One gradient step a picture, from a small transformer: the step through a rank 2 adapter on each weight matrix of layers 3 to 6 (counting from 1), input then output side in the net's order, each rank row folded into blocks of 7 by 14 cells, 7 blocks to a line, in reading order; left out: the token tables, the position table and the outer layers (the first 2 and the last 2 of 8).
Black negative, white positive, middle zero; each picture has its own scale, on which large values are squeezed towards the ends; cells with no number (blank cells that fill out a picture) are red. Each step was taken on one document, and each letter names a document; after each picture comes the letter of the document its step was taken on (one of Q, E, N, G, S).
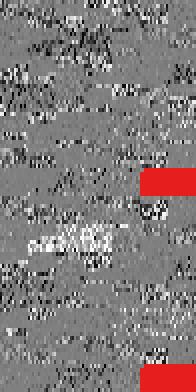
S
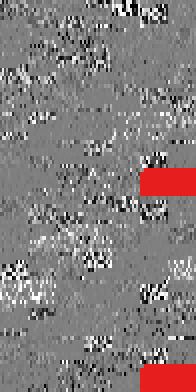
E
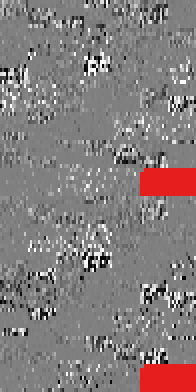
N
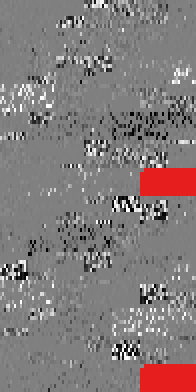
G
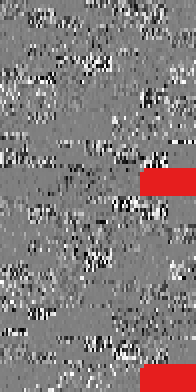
N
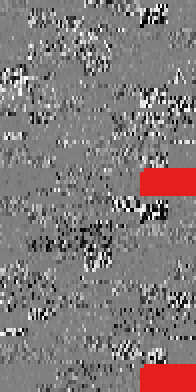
G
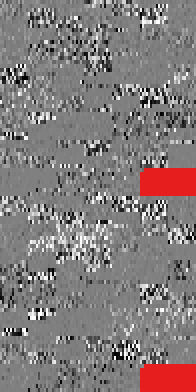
S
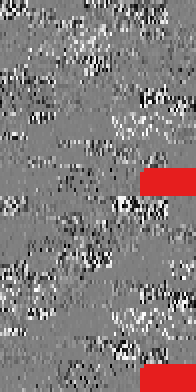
N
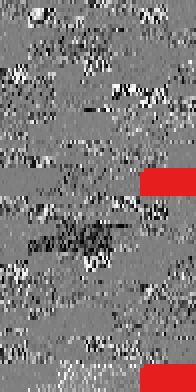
S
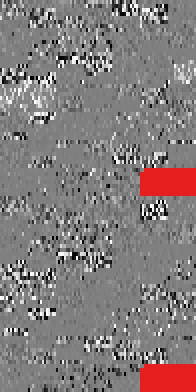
E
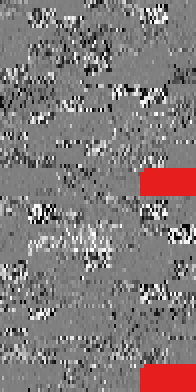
S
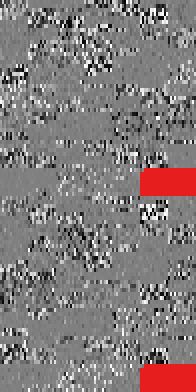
S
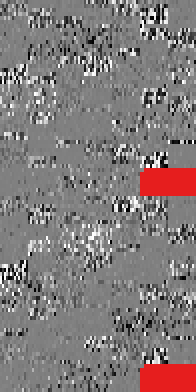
N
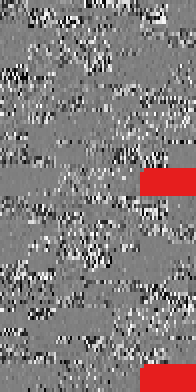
S
